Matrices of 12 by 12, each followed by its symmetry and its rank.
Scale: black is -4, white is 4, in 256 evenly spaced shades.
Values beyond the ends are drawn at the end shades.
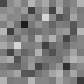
symmetric, full rank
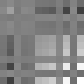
symmetric, rank one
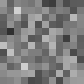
neither, full rank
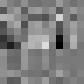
neither, rank two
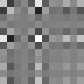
symmetric, rank one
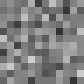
antisymmetric, full rank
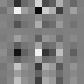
neither, rank one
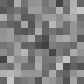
symmetric, full rank
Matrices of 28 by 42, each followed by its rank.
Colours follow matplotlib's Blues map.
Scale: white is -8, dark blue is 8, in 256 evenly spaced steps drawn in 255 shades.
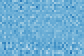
five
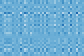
two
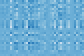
two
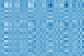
two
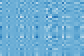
two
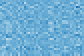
five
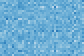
five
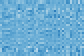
five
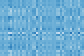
two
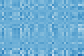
two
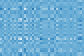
two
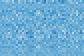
five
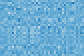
five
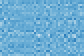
five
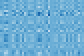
two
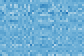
five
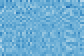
five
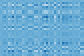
two
